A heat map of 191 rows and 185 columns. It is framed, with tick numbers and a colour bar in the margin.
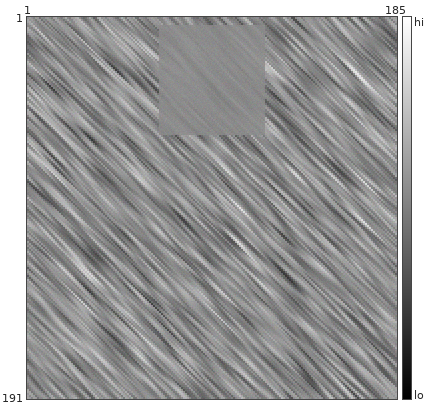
Odd rows or columns: none. Mirror symmetry: none. Slope: none. Grain: diagonal, down to the right. Calmest part: top middle. Odd patch: calmer, in the top middle.
